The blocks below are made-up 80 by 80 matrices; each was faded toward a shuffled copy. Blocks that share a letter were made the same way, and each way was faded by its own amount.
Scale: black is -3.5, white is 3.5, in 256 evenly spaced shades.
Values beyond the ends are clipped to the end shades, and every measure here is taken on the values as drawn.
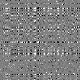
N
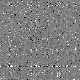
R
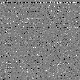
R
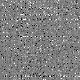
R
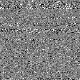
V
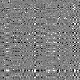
N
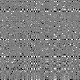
N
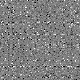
R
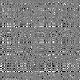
N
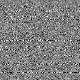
V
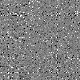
R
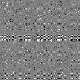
N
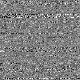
V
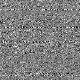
V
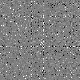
R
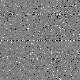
R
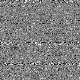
V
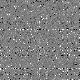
R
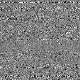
V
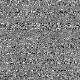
V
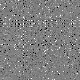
R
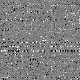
R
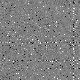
R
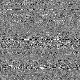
V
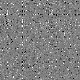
R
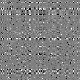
N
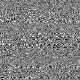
V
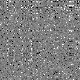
R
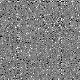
R
